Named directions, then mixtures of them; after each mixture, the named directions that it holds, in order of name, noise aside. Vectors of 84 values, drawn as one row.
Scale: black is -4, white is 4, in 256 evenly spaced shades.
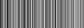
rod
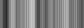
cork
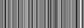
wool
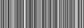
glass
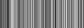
cork, glass, rod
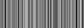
wool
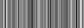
cork, wool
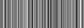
wool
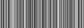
glass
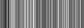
cork, glass, wool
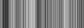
cork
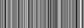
wool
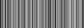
rod, wool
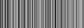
rod, wool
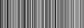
rod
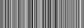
glass, rod, wool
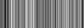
cork, rod, wool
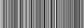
rod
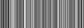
cork, glass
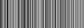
rod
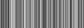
cork, glass
